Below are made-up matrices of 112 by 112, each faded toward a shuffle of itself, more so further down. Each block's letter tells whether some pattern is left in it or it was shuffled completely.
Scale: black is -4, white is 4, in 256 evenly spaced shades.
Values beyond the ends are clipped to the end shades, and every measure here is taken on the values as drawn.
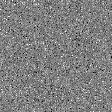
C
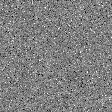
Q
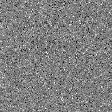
C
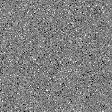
C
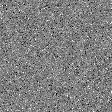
Q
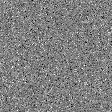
Q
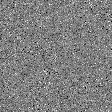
Q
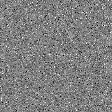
C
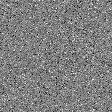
Q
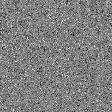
C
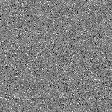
C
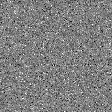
C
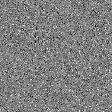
C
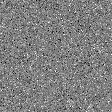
Q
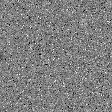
Q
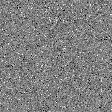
C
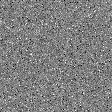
Q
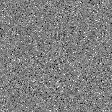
C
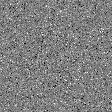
Q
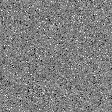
C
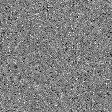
C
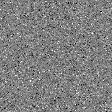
C
